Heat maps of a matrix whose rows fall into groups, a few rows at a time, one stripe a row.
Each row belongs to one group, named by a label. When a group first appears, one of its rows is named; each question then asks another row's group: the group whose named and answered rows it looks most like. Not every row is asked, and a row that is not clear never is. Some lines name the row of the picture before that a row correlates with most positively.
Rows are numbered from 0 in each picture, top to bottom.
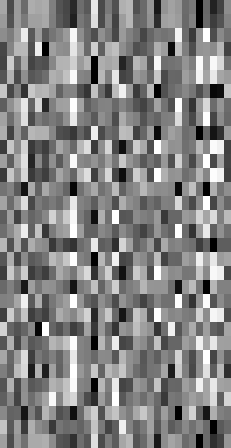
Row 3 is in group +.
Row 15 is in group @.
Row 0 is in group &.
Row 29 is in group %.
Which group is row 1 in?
&
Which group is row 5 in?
@
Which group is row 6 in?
&
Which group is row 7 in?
+
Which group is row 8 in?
+
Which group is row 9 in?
&
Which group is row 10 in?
@
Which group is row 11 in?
+
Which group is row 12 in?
@
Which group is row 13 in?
%
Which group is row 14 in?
+
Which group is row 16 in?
+
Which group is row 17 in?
&
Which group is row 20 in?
%
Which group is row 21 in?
+
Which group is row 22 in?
@
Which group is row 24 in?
@
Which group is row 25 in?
+
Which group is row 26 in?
+
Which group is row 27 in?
@
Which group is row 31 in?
&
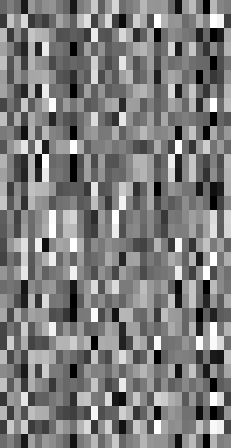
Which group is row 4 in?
&
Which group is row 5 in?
&
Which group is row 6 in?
%
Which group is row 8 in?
&
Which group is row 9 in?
%
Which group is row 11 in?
%
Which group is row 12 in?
%
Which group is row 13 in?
&
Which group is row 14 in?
&
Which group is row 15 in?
@
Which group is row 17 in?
+
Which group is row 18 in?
@
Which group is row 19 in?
+
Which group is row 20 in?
%
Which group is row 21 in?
%
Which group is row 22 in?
&
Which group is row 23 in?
@
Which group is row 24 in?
@
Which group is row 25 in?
&
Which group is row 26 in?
%
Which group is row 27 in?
&
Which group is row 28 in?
@
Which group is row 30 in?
@
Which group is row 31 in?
%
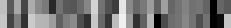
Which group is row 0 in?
&
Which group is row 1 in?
&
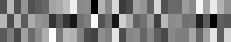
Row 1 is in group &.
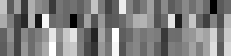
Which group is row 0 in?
&
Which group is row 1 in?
%
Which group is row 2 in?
@
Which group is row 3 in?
@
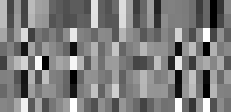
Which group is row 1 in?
&
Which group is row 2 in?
+
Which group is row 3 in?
%
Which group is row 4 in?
+
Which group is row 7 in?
+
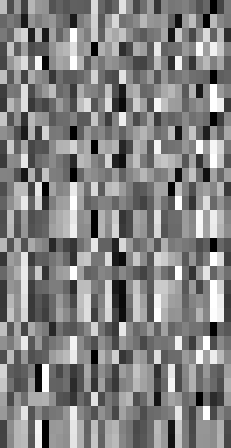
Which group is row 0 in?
&
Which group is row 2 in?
+
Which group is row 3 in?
@
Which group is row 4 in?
+
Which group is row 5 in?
&
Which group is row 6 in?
@
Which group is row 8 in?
&
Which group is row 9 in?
%
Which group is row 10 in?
@
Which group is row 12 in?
%
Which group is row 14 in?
+
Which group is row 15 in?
@
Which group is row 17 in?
&
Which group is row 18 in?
@
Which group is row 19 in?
+
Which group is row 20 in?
@
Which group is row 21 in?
@
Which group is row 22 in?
@
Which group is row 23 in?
&
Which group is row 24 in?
+
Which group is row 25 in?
@
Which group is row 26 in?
%
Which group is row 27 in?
%
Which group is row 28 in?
&
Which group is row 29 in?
+
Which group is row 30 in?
+
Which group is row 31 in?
+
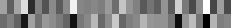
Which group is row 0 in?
+
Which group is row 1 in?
%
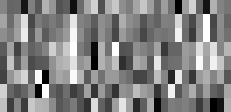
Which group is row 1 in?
+
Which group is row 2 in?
+
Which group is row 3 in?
@
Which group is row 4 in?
@
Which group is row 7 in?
&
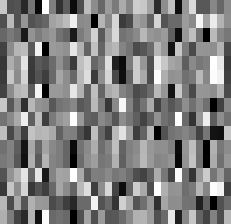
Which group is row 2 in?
%
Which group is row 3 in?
+
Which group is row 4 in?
@
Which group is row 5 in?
@
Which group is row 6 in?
+
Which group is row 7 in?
&
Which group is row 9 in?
&
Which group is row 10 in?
%
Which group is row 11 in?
%
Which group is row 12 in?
+
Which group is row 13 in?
@
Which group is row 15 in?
%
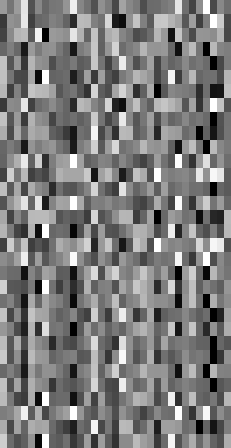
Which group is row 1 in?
@
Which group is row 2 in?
+
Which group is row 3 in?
%
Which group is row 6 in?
&
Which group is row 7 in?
@
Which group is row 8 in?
&
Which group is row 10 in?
%
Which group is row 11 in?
+
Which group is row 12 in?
@
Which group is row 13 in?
&
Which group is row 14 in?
+
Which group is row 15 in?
&
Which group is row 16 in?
%
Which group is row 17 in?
@
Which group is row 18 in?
+
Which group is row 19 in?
%
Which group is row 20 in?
%
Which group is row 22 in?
&
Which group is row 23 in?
%
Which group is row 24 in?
&
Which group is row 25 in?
&
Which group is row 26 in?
%
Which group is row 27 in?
&
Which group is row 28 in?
%
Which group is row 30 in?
&
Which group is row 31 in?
%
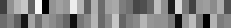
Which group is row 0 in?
+
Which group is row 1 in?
%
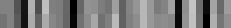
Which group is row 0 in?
%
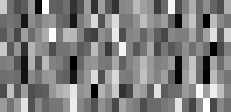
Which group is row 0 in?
%
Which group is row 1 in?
%
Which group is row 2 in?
@
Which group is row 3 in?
&
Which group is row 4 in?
%
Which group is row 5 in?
%
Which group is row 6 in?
@
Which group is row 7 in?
+
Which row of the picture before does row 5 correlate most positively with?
1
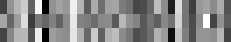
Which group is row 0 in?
+
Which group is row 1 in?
+
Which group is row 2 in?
+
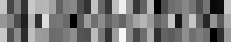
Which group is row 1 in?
%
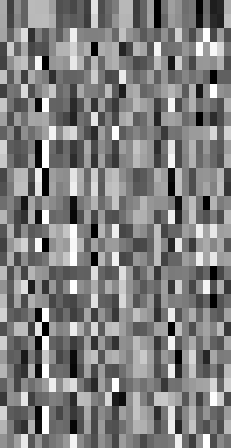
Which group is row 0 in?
&
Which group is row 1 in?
&
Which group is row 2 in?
+
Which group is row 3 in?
@
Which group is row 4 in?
+
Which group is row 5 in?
&
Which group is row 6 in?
@
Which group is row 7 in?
%
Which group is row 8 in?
&
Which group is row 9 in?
@
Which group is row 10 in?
%
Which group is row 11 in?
%
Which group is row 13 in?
+
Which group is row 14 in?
%
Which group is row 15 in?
%
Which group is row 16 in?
@
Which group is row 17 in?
+
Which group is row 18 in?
@
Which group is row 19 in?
&
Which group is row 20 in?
+
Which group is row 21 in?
&
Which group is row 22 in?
%
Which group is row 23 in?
+
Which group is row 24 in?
%
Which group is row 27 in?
@
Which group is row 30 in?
%
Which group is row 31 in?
+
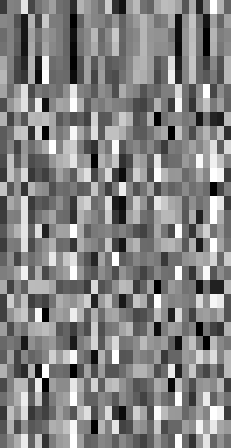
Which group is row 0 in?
@
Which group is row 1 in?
%
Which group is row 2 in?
%
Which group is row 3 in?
%
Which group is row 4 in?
%
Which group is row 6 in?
+
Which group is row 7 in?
+
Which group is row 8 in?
&
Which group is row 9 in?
+
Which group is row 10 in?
@
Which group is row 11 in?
@
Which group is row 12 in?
@
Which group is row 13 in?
&
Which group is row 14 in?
@
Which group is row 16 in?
+
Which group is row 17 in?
@
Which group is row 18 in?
@
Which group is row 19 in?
+
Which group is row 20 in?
&
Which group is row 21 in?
@
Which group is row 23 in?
&
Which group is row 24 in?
%
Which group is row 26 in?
%
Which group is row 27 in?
+
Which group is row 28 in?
+
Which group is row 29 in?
@
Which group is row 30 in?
@
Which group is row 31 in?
+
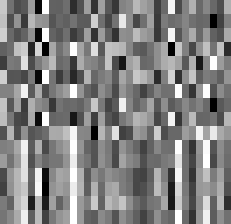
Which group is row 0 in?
%
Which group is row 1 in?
&
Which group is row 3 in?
+
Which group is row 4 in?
@
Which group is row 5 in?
%
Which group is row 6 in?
+
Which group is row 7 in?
&
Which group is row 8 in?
%
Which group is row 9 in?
@
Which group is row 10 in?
+
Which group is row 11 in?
+
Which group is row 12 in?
+
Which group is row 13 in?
+
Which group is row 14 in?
+
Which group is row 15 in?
+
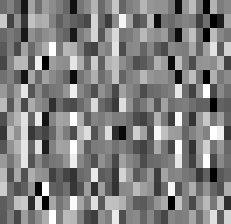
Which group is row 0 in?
%
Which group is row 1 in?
&
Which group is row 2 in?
%
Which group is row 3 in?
@
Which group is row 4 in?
+
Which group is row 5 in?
%
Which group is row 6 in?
+
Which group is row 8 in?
+
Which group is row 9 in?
@
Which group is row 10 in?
+
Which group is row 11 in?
+
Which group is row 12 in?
&
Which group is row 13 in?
%
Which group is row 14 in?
+
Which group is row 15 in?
@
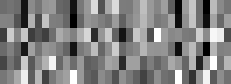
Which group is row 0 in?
%
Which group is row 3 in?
%
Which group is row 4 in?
@
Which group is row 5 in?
+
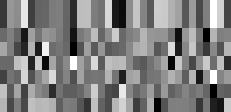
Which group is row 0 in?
@
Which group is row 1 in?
@
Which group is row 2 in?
%
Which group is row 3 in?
%
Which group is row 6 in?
&
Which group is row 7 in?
&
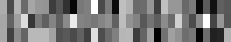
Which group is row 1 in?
+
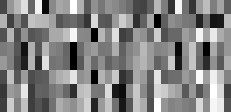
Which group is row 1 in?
&
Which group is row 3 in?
%
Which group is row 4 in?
%
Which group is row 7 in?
@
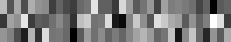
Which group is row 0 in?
&
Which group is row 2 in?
%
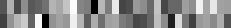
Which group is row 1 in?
+
